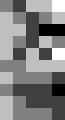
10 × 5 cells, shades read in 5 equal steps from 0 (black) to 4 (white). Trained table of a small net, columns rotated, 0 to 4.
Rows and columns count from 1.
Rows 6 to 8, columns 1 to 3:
2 2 3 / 3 2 2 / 2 1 1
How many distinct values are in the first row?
4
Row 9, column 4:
1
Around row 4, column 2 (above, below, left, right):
3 1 3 1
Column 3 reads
3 1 1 1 3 3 2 1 1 2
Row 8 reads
2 1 1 1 0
